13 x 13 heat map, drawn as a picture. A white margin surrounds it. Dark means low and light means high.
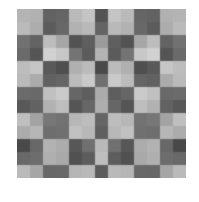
The field is checkered. There is no overall slope. The values fall into two levels. It is mirror symmetric from left to right.
